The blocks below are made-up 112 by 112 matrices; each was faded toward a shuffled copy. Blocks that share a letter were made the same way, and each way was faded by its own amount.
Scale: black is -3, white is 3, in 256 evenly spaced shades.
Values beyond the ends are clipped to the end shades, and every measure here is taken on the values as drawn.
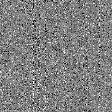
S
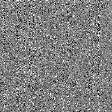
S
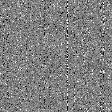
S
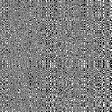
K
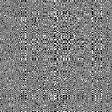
K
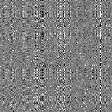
K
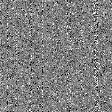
S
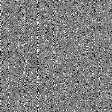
S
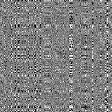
K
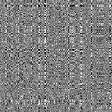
K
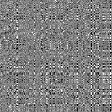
K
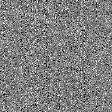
S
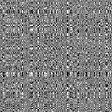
K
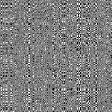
K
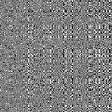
K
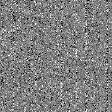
S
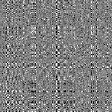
K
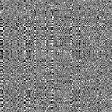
K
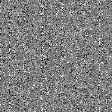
S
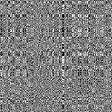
K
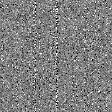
S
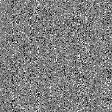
S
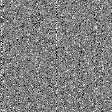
S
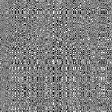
K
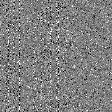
S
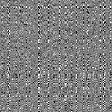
K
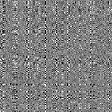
K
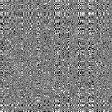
K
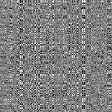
K
